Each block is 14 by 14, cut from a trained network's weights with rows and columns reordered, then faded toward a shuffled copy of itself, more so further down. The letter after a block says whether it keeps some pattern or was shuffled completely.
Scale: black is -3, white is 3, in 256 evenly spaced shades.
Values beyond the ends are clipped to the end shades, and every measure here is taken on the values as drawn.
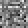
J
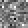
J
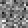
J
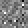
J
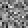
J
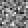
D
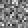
J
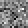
D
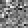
J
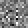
J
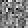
J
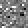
D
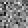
J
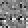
J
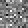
J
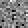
D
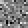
D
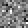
D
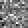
D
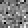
D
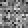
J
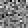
J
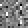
J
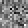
J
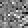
D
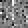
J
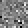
D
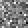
D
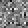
J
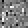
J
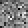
D
